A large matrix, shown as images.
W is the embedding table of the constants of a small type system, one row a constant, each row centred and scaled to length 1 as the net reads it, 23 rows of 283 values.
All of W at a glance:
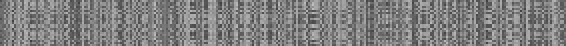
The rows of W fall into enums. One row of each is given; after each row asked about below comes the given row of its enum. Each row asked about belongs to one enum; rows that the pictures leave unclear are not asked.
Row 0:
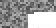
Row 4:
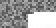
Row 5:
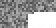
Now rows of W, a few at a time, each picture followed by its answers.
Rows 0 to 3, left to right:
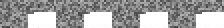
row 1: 4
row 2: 4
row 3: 0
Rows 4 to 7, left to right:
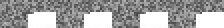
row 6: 4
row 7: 5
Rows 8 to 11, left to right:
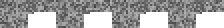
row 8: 5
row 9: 0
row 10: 5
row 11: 5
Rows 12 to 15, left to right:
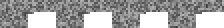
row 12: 4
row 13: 4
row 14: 5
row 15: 0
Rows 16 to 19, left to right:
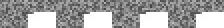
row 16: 4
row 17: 4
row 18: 0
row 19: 4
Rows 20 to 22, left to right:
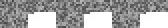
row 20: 5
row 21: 0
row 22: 5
